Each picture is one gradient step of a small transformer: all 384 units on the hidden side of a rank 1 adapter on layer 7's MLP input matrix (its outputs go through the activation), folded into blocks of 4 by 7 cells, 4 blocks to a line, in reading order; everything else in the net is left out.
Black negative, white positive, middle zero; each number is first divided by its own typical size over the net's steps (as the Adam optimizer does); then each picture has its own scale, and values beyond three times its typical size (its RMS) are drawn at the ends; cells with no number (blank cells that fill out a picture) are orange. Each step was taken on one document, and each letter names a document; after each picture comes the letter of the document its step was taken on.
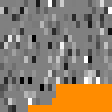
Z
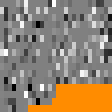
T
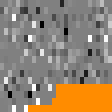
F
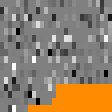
F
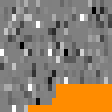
F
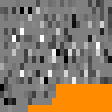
Z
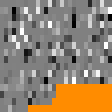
Z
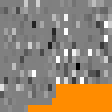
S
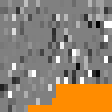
S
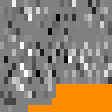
S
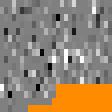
S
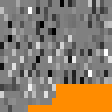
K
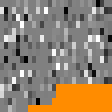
T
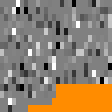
K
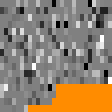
K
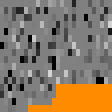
Z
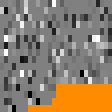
Z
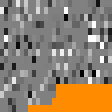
T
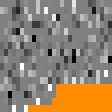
F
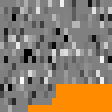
Z
